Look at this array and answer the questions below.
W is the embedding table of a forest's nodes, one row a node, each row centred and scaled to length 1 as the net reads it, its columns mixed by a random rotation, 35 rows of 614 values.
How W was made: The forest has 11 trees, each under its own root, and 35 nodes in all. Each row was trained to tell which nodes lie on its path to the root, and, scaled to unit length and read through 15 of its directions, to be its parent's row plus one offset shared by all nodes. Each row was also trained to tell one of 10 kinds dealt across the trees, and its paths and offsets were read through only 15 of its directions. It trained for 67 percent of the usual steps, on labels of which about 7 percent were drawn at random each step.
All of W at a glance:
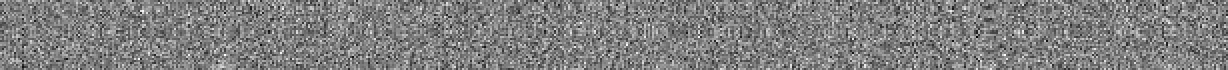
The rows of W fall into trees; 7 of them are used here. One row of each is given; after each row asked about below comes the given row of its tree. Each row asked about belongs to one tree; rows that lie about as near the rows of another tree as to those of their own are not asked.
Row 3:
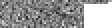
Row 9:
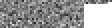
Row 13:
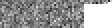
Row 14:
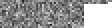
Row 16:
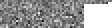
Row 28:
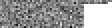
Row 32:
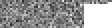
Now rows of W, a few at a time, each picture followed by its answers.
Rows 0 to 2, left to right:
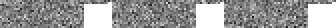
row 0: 28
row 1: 13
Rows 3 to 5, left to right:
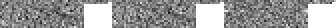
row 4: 3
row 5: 13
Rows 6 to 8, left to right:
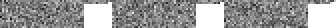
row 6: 3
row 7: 14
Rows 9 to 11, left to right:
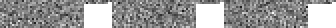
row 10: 3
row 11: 14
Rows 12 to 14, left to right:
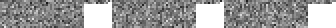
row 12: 13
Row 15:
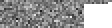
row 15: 16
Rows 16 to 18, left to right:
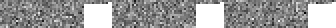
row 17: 14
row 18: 16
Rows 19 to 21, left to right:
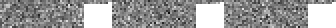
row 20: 3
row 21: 28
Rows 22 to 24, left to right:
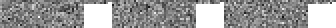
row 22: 28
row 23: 32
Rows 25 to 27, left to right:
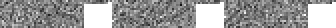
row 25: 3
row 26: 28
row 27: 9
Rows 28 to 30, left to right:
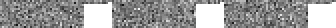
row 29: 16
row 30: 14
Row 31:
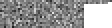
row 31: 9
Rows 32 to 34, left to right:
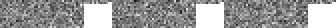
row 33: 14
